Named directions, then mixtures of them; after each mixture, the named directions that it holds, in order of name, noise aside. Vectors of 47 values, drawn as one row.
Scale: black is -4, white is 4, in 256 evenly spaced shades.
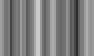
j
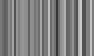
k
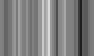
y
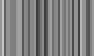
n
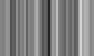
j, y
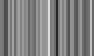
k, y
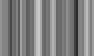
j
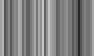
j, n, y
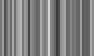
k, n, y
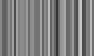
k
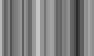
j, y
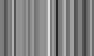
k, y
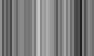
j, n, y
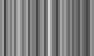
k, n, y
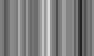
y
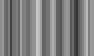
j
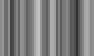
j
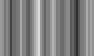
j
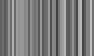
k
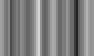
j
